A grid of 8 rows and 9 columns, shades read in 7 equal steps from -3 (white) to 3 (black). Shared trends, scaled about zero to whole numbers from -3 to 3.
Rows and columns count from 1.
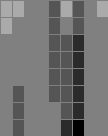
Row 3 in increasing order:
0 0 0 0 0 0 1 1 2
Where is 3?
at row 8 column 7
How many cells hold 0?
44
